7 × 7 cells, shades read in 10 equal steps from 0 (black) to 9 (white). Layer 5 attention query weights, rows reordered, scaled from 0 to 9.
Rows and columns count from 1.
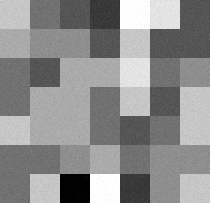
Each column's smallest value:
4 3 0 2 2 3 3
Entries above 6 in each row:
3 1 1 2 2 0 3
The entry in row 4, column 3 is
6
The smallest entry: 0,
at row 7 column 3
